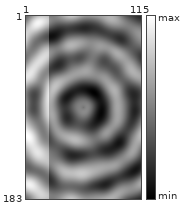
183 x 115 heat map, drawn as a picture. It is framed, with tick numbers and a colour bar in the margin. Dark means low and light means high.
The left part is higher, up to a seam about 20% of the way across. Rings spread out from the centre. The centre is the ninth with the lowest average. There are no lone odd cells.
